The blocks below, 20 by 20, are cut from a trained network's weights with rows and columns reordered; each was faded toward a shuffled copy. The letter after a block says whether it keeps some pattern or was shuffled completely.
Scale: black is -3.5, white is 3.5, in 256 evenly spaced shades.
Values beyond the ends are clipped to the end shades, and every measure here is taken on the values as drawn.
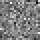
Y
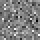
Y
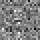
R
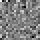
R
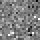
Y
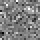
Y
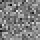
Y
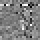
R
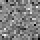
Y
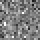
Y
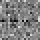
R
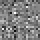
R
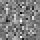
R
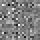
R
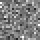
Y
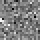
Y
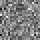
R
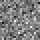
Y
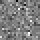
Y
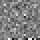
R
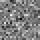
Y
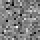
Y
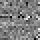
R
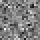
R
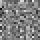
R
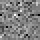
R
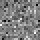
Y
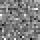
Y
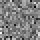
Y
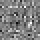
R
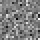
R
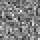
Y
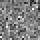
Y
